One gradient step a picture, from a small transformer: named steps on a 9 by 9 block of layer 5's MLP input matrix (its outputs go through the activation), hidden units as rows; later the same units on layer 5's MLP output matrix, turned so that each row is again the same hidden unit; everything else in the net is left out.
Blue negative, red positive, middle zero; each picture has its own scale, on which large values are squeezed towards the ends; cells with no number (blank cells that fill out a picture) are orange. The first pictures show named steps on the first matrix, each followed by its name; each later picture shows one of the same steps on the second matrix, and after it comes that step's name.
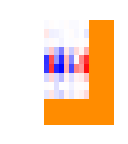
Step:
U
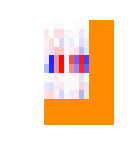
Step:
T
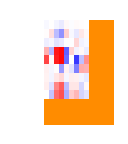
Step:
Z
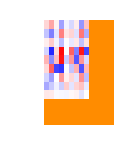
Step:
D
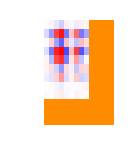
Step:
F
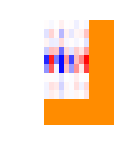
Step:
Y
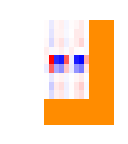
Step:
U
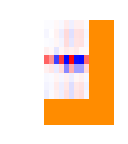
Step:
Y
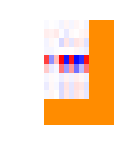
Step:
T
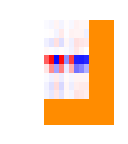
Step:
T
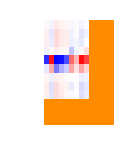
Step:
Y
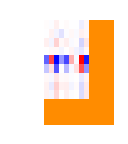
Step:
T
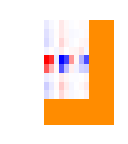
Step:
U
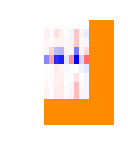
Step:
Z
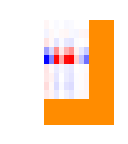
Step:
F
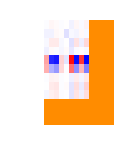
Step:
T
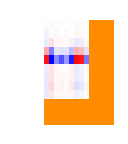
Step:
F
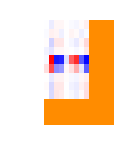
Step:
T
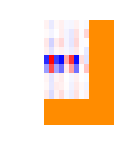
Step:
D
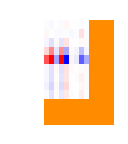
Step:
F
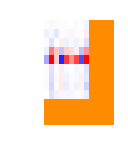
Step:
F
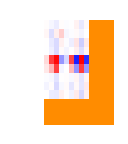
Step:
D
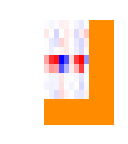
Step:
D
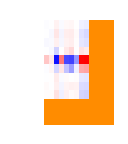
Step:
Y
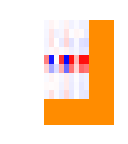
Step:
D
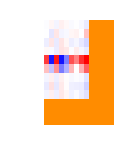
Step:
T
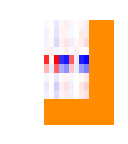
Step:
U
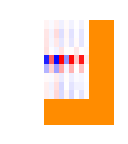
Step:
Y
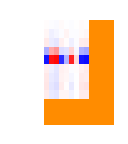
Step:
F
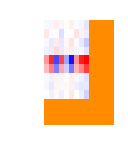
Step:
D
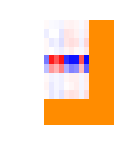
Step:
D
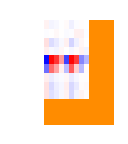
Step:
T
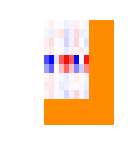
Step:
D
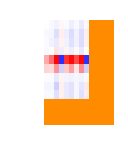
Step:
Y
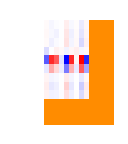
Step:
U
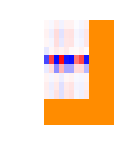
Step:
Y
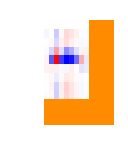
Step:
Z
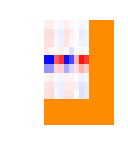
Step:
Y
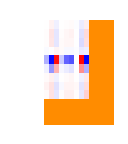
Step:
Y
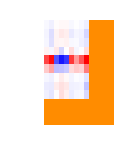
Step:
Y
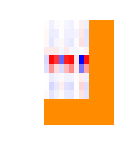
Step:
U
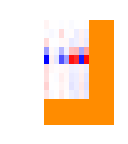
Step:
F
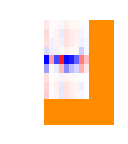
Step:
Y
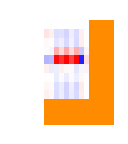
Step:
Z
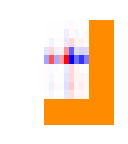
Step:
F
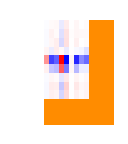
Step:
U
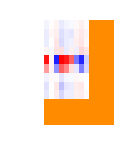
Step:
U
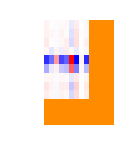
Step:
U
